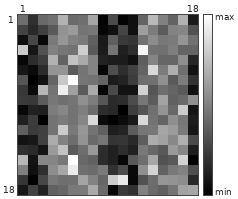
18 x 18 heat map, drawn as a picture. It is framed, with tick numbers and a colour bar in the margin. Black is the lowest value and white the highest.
Histogram: bell-shaped. Odd rows or columns: none. Slope: none. Stripes: upright, repeating 2 times.
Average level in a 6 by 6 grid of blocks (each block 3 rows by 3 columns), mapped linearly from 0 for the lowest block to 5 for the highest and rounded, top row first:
142043 | 143143 | 153042 | 043043 | 153043 | 144244
